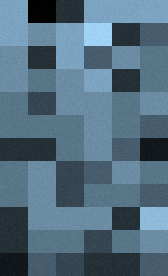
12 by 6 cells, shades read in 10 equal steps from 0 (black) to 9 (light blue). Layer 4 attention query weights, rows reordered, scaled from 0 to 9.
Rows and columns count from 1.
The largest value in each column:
7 6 7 9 7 8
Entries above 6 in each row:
4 3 1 1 0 0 0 0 0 1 0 0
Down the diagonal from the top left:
7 6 7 7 5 4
